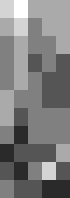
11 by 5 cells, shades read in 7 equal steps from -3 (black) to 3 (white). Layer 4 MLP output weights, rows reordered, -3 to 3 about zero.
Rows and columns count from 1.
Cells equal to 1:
13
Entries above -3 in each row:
5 5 5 5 5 5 5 5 5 5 5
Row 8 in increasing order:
-2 0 0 0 0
